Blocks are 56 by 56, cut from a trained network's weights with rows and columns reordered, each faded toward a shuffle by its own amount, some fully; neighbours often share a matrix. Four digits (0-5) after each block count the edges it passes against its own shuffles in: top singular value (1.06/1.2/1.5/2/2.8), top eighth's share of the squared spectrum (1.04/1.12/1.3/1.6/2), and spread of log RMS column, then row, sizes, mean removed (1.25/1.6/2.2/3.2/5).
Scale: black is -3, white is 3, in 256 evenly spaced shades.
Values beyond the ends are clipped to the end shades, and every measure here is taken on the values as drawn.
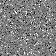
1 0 0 0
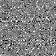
3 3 0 2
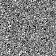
1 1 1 0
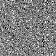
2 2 1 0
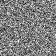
1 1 0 0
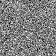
0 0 0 0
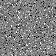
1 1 0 0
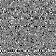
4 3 1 2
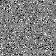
2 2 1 1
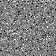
2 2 0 1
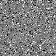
2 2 0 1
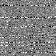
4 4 0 3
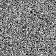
1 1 0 1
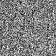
2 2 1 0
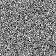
0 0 0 0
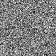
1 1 0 0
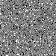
2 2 0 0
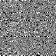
3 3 0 2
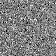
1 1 0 0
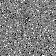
0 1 0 0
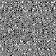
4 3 0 2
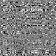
4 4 0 3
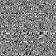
4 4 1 3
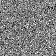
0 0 0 0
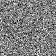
2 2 0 0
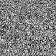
3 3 1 1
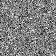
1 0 0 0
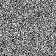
0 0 0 0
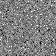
0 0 0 0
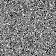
0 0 0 0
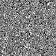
1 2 1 0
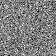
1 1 0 0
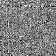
2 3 0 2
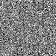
1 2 0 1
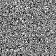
1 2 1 1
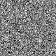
1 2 0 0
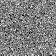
1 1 0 0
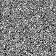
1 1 0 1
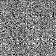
2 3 1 2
